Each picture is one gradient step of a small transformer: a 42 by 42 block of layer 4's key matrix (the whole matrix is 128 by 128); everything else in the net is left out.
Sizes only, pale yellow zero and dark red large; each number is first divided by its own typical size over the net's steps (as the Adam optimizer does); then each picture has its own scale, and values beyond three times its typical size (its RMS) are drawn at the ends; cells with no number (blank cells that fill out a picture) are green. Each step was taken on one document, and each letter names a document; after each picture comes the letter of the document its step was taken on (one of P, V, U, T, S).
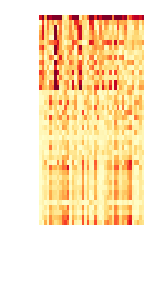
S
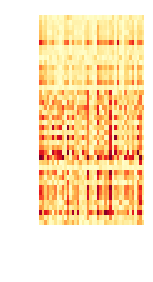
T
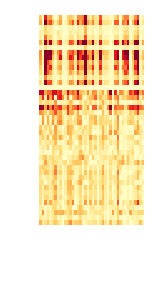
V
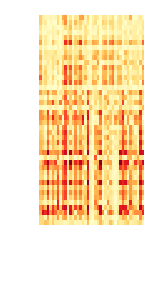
T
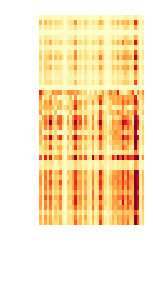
V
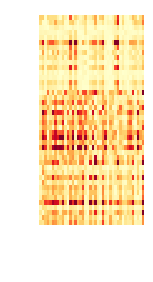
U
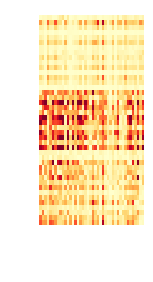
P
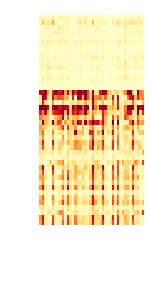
P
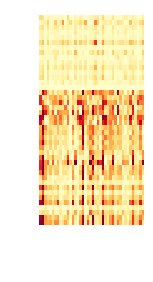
P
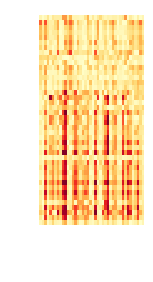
T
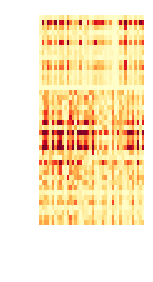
P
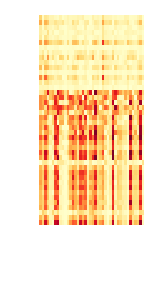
V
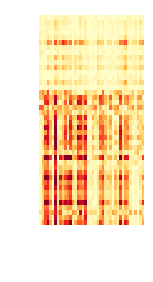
V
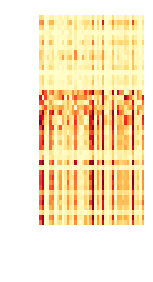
P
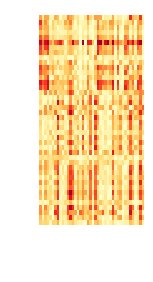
T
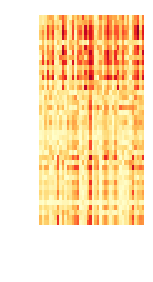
S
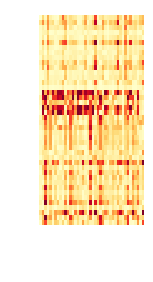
U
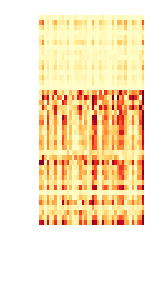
P
